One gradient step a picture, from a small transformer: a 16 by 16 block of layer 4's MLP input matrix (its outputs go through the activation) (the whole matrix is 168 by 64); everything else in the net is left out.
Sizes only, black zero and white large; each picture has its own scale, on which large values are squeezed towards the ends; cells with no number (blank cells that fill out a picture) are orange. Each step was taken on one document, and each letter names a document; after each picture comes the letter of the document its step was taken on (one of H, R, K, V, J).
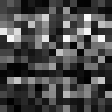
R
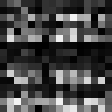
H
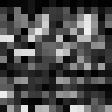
R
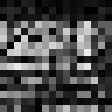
R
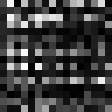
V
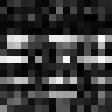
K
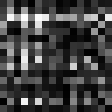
V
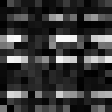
K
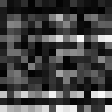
K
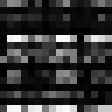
K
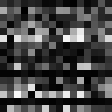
R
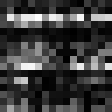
V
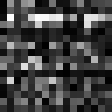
V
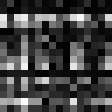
V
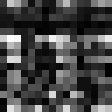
K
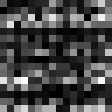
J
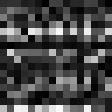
H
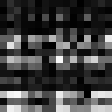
K
